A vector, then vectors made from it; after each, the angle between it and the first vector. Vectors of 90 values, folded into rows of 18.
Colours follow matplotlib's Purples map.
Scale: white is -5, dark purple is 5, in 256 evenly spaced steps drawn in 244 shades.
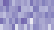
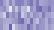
orthogonal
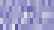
partly opposed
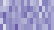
partly opposed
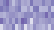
nearly parallel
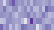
partly opposed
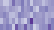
nearly opposite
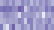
orthogonal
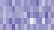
partly aligned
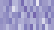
orthogonal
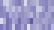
partly opposed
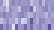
nearly opposite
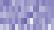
nearly parallel
